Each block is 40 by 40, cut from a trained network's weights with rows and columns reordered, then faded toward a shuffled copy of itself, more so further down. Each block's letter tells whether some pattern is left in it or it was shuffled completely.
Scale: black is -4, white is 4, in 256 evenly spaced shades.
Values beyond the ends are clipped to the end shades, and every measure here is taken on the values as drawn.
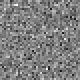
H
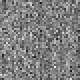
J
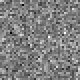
H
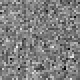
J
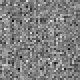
J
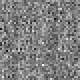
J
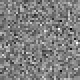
H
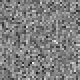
J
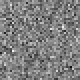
J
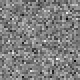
H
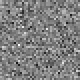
H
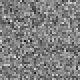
J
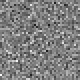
H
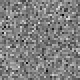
H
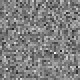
J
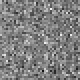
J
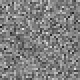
H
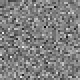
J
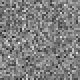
J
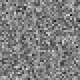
H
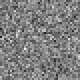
H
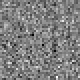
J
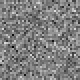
H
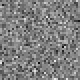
H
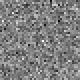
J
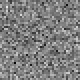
H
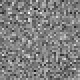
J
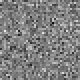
J
